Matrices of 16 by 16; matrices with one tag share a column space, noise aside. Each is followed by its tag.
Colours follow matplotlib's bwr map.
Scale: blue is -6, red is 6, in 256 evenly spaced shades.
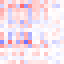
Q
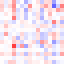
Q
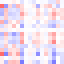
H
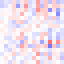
Q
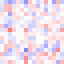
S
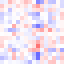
S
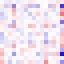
H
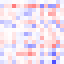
H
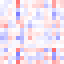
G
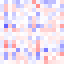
S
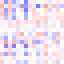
Q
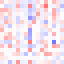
Q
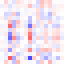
G
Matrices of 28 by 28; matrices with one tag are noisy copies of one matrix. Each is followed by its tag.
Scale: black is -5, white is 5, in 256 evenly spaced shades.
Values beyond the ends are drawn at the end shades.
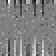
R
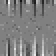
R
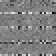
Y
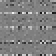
Y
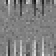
R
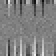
R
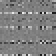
Y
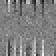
R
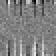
R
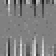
R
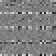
Y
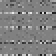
Y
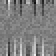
R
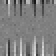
R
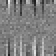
R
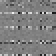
Y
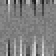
R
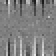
R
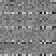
Y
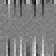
R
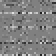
Y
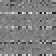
Y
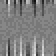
R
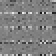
Y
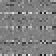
Y
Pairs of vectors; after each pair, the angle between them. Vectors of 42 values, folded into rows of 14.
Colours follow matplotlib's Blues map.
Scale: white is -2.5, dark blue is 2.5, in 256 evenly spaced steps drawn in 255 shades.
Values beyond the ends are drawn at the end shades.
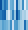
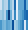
nearly opposite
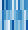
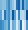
orthogonal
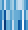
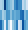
partly opposed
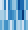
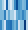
orthogonal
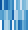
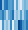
nearly parallel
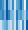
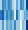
partly aligned
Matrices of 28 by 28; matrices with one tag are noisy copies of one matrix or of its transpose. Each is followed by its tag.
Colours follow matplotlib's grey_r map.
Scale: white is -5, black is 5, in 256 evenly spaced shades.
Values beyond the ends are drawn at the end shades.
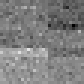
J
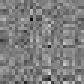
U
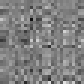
U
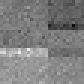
J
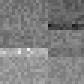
J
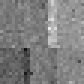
J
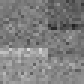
J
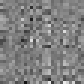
U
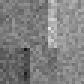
J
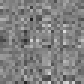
U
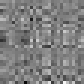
U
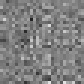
U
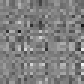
U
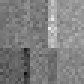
J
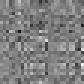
U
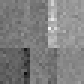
J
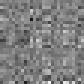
U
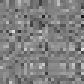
U
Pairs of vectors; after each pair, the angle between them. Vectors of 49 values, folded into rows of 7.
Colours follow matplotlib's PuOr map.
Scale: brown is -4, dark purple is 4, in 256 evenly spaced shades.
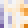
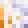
nearly opposite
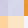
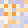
orthogonal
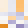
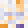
nearly parallel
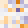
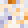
partly opposed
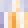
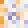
partly opposed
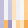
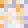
partly opposed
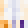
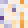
partly opposed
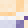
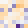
partly aligned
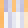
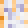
nearly parallel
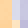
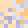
orthogonal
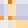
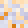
orthogonal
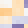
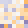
orthogonal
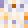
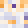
nearly opposite
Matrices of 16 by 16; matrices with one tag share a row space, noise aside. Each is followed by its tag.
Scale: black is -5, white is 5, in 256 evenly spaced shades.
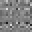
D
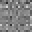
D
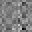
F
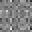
D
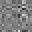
F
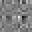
F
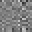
F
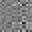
F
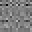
D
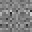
D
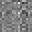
F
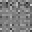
D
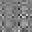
F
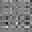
D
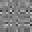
D
